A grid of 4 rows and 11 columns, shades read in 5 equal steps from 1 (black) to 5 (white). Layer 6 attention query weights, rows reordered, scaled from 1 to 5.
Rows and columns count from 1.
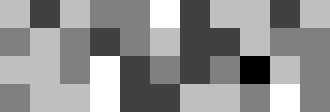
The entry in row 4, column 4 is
5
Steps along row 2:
up down down up up down same up down same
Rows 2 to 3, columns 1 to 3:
3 4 3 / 4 4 3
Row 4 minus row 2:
0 0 1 3 -1 -2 2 2 -1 2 0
